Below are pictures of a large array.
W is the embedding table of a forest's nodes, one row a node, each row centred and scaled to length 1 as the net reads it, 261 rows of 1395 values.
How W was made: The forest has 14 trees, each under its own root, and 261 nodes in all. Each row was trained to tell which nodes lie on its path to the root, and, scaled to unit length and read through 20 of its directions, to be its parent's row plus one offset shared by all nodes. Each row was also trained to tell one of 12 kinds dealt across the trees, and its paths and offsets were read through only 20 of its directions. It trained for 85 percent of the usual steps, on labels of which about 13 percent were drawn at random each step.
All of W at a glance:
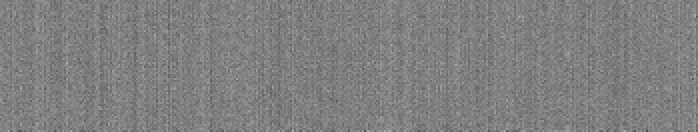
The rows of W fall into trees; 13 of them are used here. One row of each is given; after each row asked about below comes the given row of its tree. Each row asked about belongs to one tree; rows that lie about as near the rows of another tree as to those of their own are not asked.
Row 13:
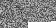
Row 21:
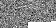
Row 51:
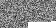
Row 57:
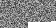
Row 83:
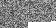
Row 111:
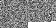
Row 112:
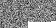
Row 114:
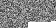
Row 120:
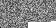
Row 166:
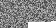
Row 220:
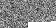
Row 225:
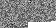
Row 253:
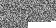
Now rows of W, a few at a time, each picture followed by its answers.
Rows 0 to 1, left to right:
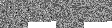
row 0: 112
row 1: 13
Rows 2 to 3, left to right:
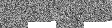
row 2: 13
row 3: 51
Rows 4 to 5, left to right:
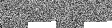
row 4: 21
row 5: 51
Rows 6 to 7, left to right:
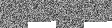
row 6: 57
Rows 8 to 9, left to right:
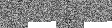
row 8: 114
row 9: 83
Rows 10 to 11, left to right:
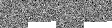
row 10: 57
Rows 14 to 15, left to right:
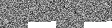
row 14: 114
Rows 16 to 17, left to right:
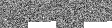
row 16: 83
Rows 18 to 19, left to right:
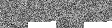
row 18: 225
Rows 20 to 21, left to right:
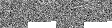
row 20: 83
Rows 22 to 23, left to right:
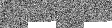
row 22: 112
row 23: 220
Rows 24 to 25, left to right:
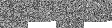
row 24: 220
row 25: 253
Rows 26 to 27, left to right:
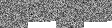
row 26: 220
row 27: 57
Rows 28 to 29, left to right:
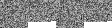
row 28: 220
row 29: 112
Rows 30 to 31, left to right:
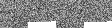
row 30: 51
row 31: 83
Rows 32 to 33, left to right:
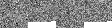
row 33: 83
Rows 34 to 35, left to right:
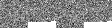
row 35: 114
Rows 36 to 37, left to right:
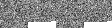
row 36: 21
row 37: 21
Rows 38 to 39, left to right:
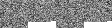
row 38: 83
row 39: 114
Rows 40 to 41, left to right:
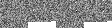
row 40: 112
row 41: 120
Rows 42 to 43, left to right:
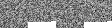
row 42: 166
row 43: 21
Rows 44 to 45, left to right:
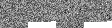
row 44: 166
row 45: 225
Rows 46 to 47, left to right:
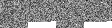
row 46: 220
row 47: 114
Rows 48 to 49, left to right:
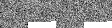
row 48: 21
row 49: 112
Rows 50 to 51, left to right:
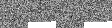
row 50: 111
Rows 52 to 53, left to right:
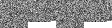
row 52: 120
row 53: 225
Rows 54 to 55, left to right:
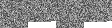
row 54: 112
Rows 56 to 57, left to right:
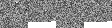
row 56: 114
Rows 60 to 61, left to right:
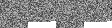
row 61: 112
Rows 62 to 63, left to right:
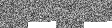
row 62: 220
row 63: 114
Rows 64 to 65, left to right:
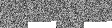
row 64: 57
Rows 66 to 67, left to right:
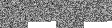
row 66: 114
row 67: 51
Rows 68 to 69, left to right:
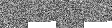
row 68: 253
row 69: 253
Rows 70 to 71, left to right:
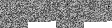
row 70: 13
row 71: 220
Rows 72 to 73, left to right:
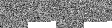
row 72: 13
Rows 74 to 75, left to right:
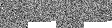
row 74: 21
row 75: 57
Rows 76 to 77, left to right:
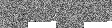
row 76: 253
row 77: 13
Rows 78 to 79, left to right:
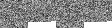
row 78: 21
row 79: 220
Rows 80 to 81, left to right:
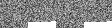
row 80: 220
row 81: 111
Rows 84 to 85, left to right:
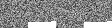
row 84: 111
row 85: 114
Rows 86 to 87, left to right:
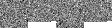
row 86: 57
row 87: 225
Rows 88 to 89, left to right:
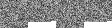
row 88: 225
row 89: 112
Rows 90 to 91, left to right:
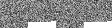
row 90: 253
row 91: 112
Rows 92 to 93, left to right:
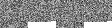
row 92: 166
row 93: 51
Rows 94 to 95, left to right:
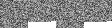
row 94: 253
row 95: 114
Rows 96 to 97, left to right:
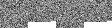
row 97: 253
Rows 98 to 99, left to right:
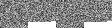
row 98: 112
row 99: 225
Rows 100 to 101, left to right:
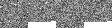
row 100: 225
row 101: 51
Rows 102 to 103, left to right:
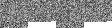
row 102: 112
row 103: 220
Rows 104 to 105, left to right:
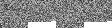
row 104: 21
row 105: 57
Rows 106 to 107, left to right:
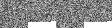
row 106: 21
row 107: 112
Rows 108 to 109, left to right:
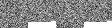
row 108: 120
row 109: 114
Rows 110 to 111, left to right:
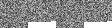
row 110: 120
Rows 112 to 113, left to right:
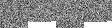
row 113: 253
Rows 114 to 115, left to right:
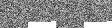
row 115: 83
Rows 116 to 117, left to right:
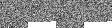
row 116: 220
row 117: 111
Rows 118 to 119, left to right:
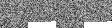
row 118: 225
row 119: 111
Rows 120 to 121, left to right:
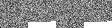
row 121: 253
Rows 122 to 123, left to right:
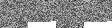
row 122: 51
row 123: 21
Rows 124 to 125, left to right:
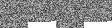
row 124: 13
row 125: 112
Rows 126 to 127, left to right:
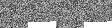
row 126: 220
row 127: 112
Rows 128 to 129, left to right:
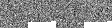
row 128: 253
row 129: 21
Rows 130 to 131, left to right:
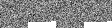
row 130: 253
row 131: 57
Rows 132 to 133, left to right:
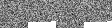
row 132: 225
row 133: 21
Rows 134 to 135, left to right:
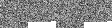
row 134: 51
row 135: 51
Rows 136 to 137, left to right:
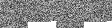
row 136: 51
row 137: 114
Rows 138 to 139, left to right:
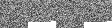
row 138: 83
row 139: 225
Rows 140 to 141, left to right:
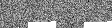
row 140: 220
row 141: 114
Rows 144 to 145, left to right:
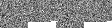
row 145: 120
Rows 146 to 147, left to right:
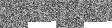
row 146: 13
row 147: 83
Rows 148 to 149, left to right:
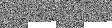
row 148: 253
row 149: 253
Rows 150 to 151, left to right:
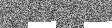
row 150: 114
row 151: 111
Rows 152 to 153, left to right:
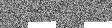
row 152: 111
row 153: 51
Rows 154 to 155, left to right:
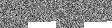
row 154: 112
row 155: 220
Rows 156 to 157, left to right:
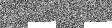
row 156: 57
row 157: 111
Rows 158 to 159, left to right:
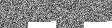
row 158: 120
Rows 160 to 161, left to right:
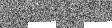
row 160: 21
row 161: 220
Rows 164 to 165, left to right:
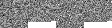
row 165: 120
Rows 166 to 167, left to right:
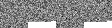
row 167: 253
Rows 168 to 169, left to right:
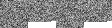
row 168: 225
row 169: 21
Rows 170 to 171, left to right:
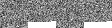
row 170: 112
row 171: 220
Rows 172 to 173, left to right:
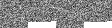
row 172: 114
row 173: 114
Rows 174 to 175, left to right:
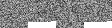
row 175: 13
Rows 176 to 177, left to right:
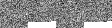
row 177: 114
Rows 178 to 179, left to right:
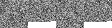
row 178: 83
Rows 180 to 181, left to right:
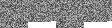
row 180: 220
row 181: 13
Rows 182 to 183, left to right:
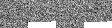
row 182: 21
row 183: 111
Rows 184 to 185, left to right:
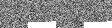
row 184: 111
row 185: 51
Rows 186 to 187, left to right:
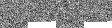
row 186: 114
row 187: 112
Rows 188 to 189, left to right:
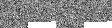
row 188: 21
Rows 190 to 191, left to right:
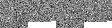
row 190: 51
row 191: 253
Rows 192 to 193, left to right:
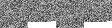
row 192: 166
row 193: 253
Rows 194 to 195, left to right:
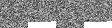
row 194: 220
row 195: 114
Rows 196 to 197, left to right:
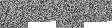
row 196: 225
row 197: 253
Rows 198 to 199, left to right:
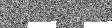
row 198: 114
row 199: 114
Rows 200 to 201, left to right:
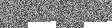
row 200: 51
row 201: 225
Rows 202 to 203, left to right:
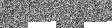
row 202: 220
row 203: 225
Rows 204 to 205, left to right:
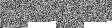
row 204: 112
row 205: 13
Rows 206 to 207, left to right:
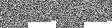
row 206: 225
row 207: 21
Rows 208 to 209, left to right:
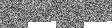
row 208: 21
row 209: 220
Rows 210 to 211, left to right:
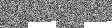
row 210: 225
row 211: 111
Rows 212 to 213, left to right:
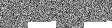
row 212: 114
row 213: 220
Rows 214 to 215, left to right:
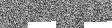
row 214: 114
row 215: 225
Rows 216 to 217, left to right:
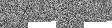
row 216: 225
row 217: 120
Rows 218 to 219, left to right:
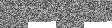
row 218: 166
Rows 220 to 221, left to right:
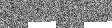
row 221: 21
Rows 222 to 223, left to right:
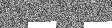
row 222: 253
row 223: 13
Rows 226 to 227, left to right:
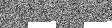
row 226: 225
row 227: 21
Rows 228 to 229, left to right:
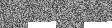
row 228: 220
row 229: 111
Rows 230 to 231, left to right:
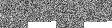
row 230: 57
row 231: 111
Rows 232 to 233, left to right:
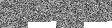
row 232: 51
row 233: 112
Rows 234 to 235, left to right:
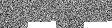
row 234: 220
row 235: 83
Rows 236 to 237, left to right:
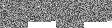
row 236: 112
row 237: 21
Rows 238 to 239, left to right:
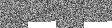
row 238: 112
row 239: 57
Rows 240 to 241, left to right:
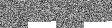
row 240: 51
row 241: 220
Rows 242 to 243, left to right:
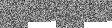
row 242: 120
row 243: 83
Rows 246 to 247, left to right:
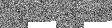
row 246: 253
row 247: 21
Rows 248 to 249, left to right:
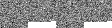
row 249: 114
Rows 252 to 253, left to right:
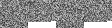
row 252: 83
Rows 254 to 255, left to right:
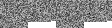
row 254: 13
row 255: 83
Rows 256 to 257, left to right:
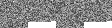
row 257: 51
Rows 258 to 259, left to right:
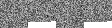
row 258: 253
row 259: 51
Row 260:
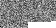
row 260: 112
